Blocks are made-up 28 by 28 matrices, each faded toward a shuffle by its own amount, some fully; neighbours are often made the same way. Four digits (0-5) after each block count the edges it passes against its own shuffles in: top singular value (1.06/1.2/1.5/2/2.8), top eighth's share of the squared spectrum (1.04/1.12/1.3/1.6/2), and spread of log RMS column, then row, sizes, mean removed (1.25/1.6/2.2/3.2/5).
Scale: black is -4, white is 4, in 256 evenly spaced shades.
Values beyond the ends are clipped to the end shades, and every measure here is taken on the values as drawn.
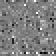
3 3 1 1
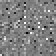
2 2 0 1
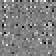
3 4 1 2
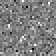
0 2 0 0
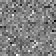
0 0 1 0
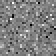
0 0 0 0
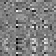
4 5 2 2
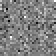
2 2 1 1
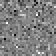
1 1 0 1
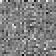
3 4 1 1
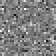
3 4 1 1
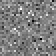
0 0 1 0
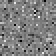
0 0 0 0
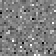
0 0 0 0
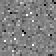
0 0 0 0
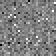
1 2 1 0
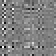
4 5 3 2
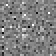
3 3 1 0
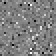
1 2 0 0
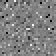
1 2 0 0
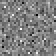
2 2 0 0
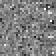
2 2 0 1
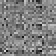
3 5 2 2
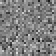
3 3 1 0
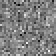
2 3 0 0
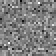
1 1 0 0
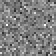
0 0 0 0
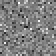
0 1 0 0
